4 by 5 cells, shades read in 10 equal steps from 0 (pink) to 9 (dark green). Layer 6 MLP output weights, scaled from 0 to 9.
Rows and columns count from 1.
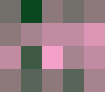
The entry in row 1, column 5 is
4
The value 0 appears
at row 3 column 3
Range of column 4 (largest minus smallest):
4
